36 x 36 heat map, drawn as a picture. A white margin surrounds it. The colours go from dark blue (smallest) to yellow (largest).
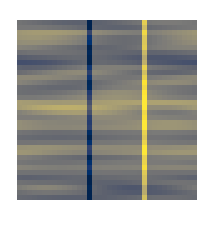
Odd lines: columns 15 and 26. Histogram: heavy tails on both sides. Slope: none. Ninth with the highest average: middle right.
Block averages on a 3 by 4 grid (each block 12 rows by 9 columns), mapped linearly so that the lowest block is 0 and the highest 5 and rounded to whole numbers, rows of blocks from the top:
2 0 2 1 | 3 2 5 3 | 2 0 2 2
